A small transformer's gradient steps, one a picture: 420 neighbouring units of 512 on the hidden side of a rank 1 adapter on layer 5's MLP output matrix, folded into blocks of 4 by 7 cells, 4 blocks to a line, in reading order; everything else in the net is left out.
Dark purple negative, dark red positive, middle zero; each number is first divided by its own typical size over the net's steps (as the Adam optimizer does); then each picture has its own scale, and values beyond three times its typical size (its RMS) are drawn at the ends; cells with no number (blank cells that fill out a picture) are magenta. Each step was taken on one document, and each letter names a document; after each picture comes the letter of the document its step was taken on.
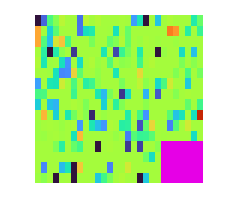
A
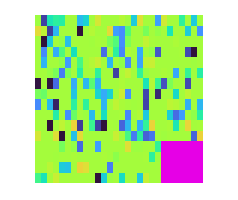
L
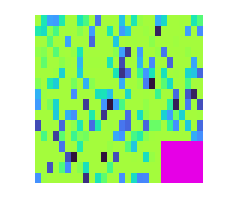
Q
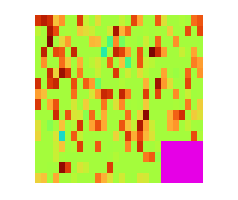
L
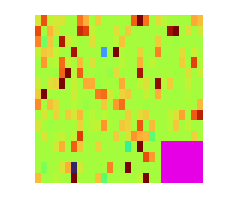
A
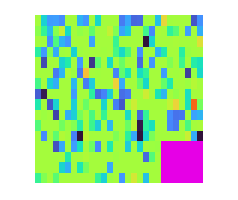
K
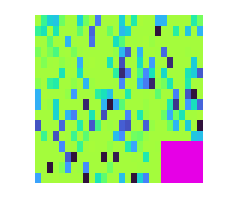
Q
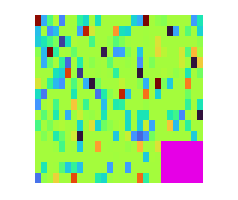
A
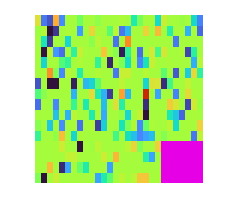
L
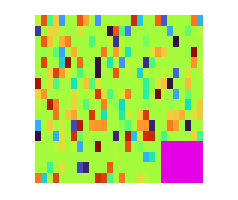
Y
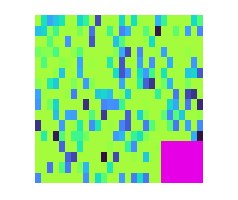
Q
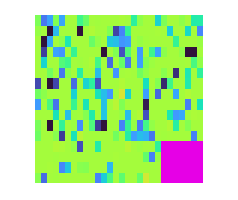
L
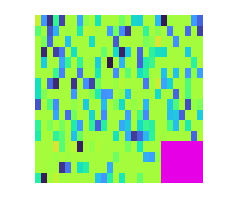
Y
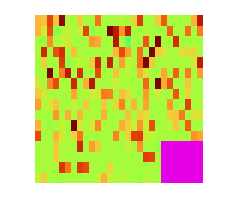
L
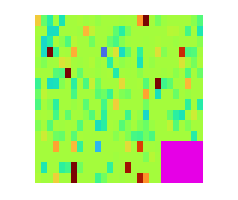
A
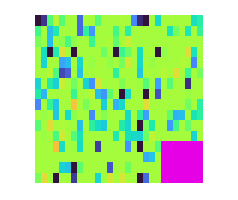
A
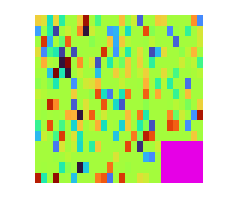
Y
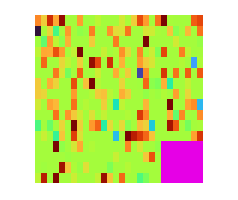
Y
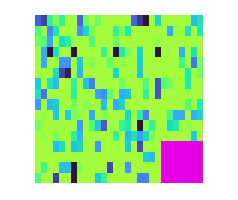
A
